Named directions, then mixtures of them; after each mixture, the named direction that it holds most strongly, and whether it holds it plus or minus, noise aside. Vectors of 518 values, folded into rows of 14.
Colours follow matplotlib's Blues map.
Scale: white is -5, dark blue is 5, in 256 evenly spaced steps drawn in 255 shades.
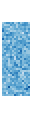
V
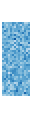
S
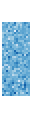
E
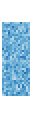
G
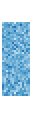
S, minus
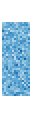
V, plus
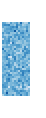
V, minus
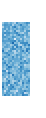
S, minus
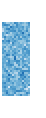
V, minus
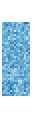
S, minus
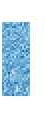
S, minus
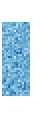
E, plus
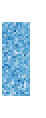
E, minus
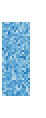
G, plus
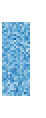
S, plus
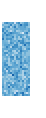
V, plus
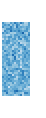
V, minus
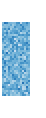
G, minus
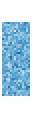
V, plus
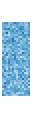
G, minus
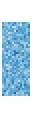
E, plus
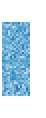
G, minus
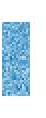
G, minus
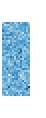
V, plus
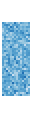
V, minus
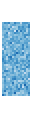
G, minus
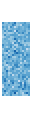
E, plus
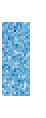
E, minus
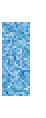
V, minus
